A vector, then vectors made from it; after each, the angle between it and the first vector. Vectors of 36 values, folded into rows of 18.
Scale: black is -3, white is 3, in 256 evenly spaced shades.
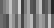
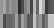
orthogonal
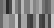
partly opposed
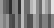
nearly opposite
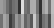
nearly opposite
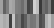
orthogonal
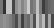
partly aligned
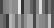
nearly parallel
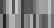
partly aligned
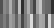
nearly parallel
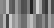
partly aligned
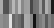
partly aligned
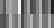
nearly parallel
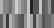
partly aligned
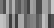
partly opposed
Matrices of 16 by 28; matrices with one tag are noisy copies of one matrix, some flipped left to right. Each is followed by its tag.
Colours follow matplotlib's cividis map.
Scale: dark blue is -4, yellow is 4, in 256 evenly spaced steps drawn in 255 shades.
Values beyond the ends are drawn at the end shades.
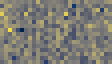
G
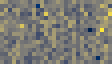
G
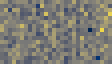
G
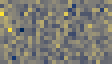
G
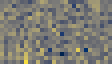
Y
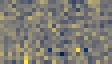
Y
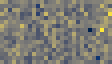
G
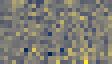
Y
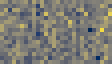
G
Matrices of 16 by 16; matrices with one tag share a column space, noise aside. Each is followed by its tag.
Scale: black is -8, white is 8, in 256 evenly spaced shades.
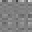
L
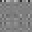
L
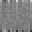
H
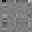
L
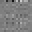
L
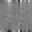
H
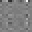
L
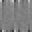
H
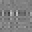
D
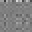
L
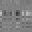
D
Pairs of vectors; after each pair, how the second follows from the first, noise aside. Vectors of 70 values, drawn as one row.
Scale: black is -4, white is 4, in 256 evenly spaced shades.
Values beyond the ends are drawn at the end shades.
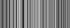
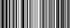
scaled up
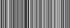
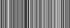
copied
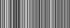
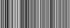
negated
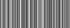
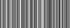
copied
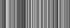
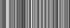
copied
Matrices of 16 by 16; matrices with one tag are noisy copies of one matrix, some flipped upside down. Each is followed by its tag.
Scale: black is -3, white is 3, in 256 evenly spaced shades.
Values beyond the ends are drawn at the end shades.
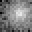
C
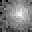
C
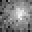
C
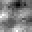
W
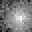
C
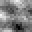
W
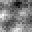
W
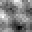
W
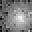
C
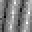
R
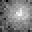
C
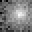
C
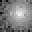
C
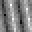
R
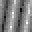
R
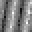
R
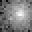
C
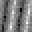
R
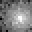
C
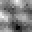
W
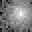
C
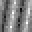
R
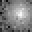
C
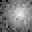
C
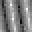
R
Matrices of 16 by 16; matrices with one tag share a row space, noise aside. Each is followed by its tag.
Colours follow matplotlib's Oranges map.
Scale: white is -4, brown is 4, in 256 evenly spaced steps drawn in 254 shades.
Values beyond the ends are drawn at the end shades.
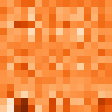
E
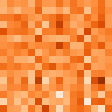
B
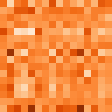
E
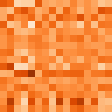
E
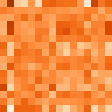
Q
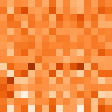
E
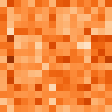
Q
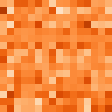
Q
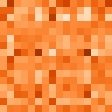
Q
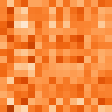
E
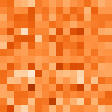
E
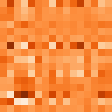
E
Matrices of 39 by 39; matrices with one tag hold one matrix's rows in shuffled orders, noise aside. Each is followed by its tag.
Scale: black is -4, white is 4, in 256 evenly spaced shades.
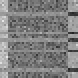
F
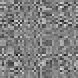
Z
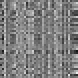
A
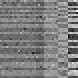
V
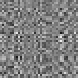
Z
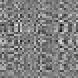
Z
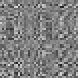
Z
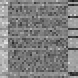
F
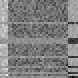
F
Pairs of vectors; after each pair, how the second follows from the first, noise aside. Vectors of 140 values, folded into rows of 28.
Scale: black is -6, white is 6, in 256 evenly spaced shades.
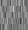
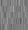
shrunk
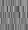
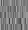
wrapped around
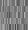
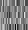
scaled up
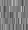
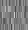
wrapped around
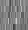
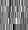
scaled up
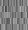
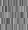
copied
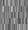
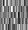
scaled up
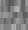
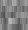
reversed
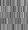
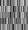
scaled up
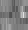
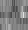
copied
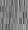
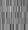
wrapped around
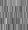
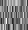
scaled up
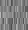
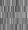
reversed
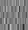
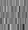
copied
